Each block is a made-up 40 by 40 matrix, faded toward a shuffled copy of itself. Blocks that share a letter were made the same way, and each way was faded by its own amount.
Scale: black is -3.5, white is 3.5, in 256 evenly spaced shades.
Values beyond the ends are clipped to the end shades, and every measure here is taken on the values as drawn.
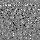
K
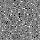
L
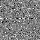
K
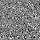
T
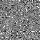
K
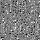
L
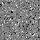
L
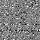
K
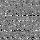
T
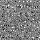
T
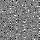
L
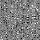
L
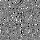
L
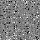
L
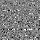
T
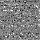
K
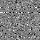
T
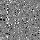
L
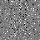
L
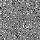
L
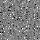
L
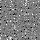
L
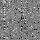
L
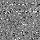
K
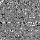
T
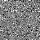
K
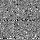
K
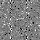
L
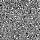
K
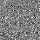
K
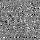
T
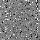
L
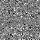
K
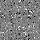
L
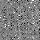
L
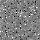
L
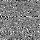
K
